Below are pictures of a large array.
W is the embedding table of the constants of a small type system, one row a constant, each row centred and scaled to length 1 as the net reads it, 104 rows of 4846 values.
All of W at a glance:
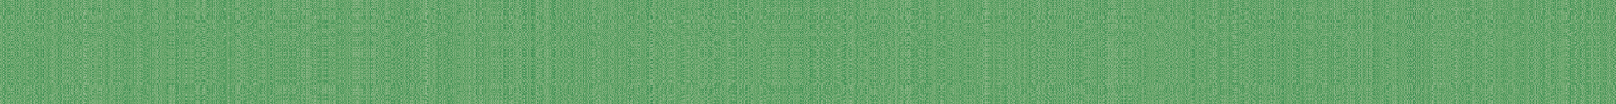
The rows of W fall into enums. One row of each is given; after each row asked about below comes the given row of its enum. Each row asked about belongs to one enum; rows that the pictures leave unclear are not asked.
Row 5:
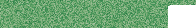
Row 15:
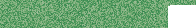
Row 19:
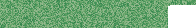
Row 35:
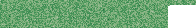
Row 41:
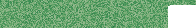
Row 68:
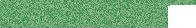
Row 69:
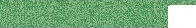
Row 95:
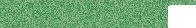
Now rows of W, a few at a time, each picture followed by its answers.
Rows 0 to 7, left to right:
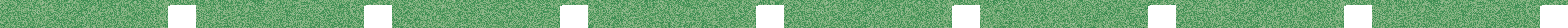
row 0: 15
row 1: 69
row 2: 68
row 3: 19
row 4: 15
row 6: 15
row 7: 69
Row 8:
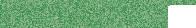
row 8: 35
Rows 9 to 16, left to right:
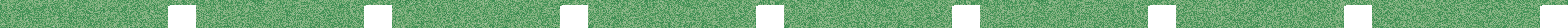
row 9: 35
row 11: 5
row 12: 19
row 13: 19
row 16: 68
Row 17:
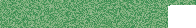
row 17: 68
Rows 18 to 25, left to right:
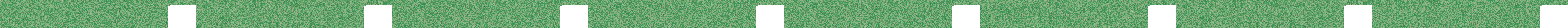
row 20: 95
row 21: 95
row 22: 95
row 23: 35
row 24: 19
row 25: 69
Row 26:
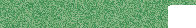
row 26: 95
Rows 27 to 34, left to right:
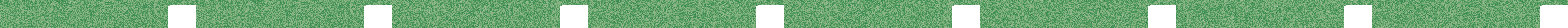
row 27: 69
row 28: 69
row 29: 15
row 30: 41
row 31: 15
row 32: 68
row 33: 35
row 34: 41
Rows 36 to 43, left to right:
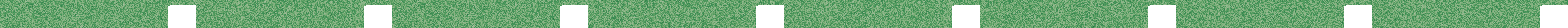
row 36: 95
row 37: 15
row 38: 95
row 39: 19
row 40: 15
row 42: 68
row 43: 68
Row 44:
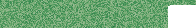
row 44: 41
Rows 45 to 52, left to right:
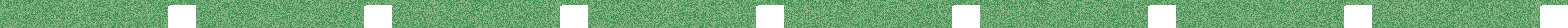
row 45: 41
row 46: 95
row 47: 15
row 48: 41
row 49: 69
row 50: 69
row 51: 95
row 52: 15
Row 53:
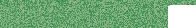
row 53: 69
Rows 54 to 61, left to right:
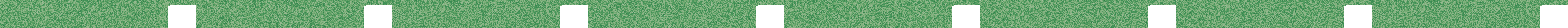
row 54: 15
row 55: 19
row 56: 69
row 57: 95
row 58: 41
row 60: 68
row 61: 69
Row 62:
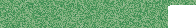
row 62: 95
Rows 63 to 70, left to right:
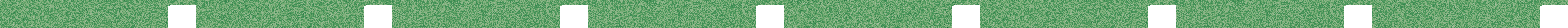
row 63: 68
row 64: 41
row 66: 69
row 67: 5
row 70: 95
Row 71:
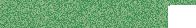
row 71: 15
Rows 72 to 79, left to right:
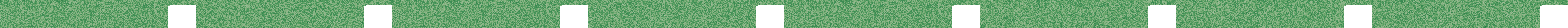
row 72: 69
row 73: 68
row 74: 69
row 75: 95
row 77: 19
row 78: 15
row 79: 41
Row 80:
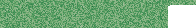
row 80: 95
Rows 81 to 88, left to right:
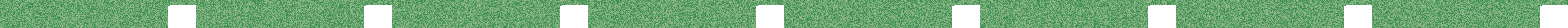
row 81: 95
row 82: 69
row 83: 41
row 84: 41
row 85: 68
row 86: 19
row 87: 68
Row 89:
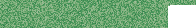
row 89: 15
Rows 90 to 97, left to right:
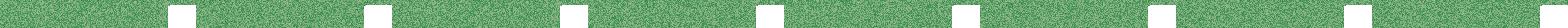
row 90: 15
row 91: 5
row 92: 15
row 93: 19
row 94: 69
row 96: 68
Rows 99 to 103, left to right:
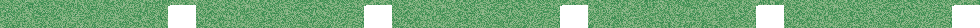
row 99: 95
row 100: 68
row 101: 68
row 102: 19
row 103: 68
